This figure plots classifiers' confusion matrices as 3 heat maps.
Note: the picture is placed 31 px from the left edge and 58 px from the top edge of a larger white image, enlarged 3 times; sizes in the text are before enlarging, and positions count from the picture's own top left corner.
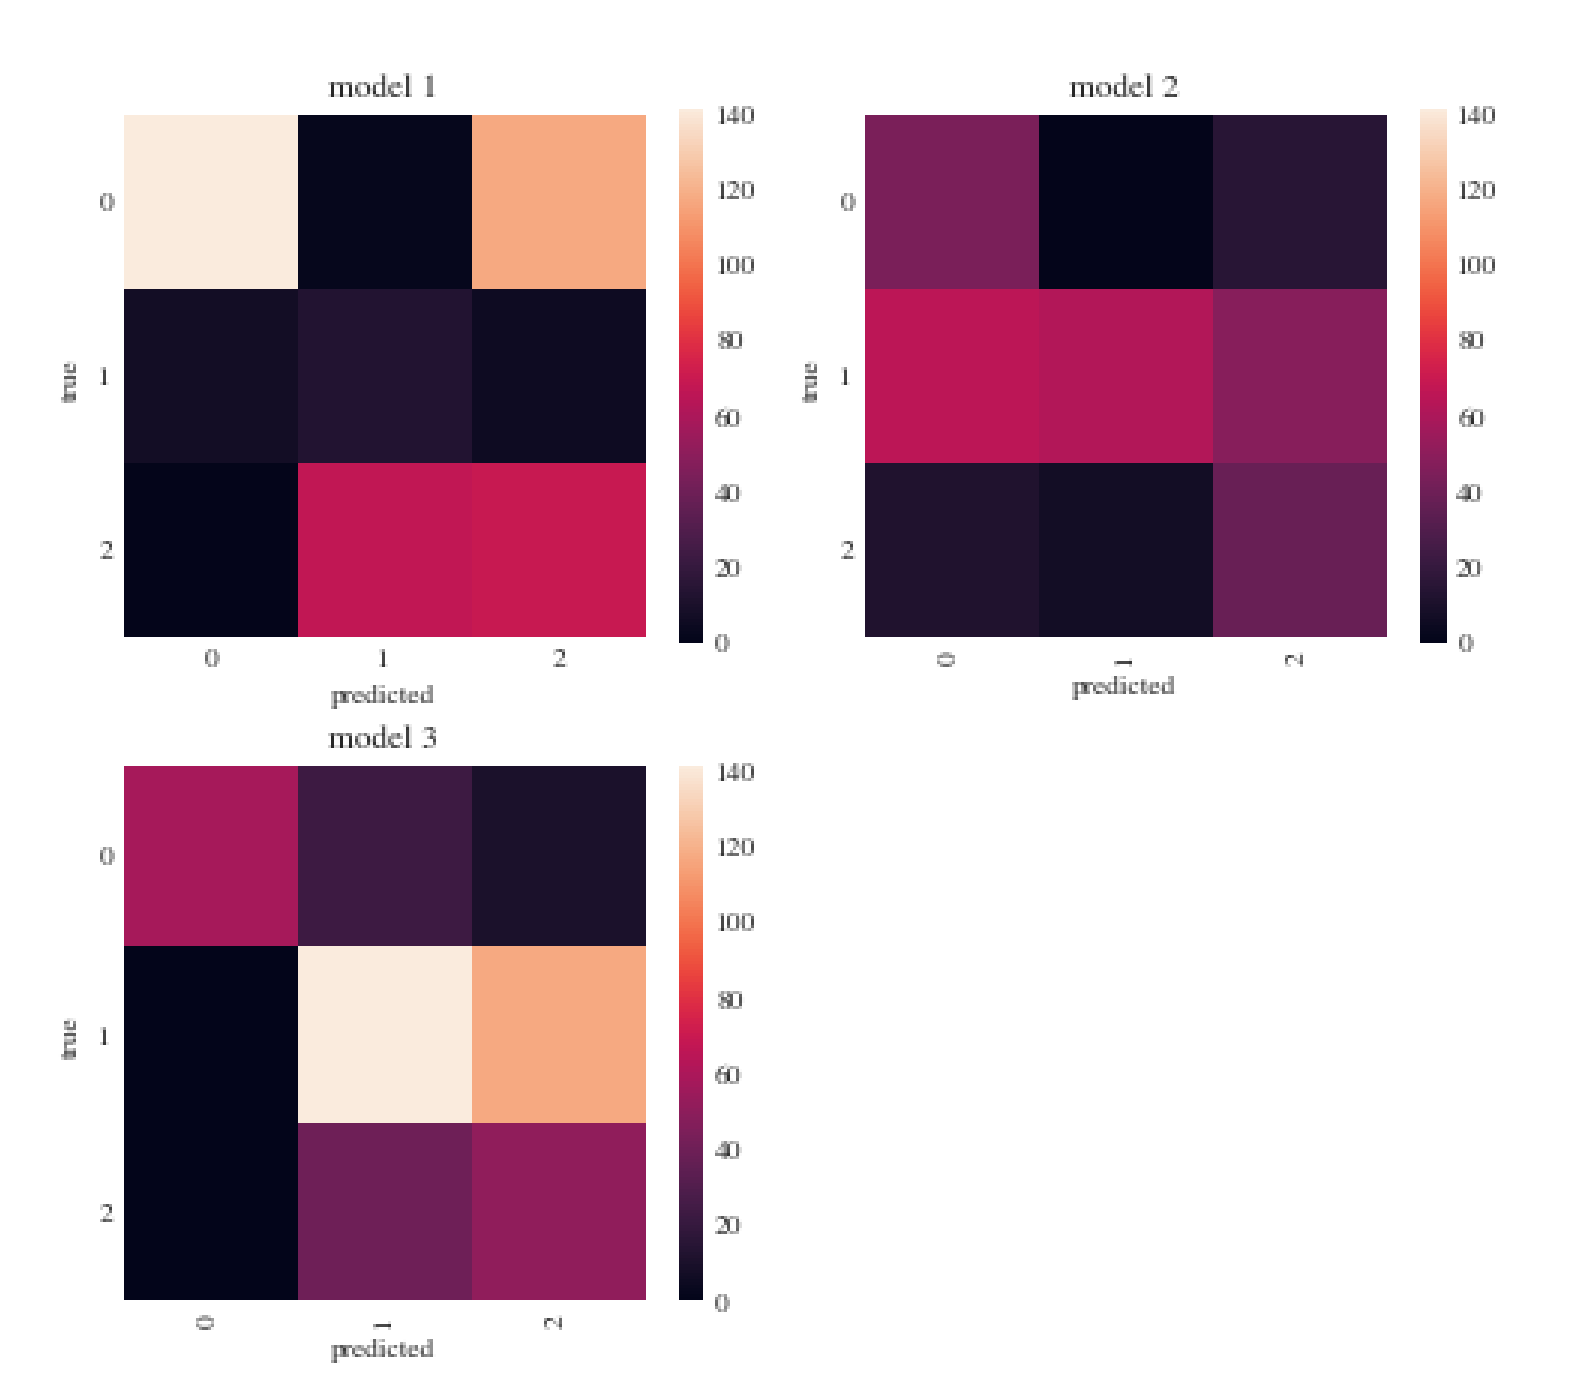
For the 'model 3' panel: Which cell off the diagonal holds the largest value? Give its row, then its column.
1, 2
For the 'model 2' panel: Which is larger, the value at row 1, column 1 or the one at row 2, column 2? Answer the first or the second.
the first
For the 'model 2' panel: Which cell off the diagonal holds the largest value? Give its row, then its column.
1, 0
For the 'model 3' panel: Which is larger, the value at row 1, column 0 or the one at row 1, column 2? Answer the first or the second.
the second
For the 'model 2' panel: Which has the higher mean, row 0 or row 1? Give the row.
1
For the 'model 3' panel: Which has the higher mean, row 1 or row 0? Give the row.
1
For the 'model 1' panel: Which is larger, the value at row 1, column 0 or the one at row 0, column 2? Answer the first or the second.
the second
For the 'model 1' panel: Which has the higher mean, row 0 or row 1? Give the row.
0
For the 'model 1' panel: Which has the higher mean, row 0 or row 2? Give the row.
0
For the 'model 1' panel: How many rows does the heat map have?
3
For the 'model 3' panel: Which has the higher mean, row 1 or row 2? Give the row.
1
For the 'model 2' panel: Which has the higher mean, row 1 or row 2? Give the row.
1
